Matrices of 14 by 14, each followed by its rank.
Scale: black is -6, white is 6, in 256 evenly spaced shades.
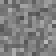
full rank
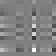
one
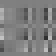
one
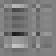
one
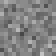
full rank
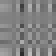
one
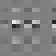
one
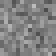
full rank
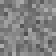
full rank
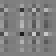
one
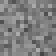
full rank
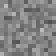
full rank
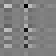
one
